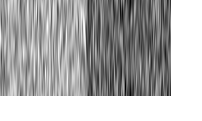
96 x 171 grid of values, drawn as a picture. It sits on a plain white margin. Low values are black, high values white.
Average level on the scale: 50%. Grain: streaks running down. Seam: vertical, 50% of the way across, the left part higher.
